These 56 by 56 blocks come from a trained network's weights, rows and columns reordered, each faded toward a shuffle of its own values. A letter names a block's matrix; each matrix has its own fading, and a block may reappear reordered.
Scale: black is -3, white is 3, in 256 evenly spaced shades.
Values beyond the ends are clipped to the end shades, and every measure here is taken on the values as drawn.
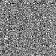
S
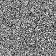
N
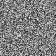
N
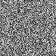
N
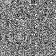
S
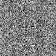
S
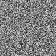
N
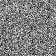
N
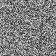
N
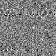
S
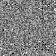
S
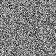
N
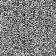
S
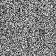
N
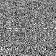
S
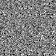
S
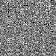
S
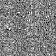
S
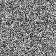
N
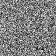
N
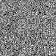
S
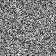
N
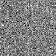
S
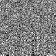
S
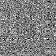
S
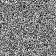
N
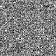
S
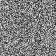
N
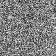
N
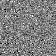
S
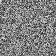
N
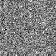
S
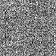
S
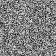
N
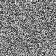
N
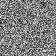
N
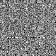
S
